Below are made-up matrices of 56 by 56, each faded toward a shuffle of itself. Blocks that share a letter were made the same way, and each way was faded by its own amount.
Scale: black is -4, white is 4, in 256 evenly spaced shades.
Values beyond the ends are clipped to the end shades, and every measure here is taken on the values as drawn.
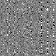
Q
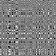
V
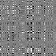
V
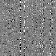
Q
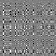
V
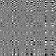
V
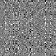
Q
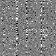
Q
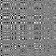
V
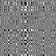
V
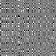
V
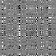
V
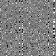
Q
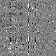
Q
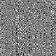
Q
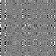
V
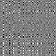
V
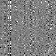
Q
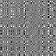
V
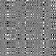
V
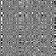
V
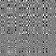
V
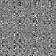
Q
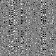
Q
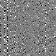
Q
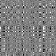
V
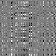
V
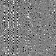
Q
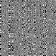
Q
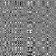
V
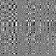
V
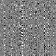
Q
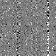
Q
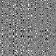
Q
